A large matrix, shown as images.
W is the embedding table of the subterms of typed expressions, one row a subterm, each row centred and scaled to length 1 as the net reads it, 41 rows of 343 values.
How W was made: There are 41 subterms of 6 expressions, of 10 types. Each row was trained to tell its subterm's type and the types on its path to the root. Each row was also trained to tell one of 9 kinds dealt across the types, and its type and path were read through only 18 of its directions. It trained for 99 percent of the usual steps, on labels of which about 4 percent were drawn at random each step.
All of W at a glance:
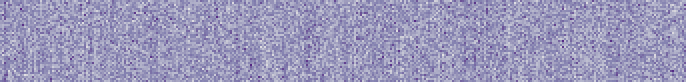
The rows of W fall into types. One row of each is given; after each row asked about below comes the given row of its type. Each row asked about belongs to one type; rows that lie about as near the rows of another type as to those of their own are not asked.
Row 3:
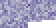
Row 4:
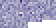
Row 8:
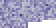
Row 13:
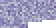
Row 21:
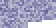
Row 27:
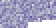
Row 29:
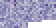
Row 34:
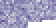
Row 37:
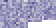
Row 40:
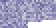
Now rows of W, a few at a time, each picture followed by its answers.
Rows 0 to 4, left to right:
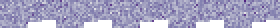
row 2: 13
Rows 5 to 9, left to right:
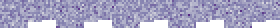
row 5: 21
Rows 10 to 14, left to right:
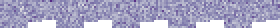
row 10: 21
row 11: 40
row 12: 21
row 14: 34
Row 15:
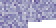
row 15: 40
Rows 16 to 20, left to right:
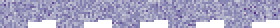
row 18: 34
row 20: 3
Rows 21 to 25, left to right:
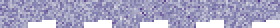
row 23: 27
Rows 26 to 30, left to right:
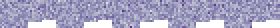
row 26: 34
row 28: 34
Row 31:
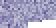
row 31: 8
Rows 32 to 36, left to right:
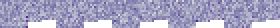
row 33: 40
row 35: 27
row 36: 21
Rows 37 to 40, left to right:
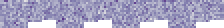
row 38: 40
